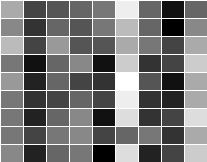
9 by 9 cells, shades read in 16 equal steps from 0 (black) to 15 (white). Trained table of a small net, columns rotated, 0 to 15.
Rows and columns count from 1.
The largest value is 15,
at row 5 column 6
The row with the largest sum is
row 3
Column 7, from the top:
6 6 7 3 5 3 3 7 2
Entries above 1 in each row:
8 8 9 7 8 9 8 9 8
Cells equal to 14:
2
